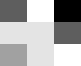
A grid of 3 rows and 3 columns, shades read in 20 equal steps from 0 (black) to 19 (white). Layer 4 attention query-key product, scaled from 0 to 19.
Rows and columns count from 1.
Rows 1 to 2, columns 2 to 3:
19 0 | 17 7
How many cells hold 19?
2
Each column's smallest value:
7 17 0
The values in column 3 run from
0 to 19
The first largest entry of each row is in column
2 1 3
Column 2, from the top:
19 17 17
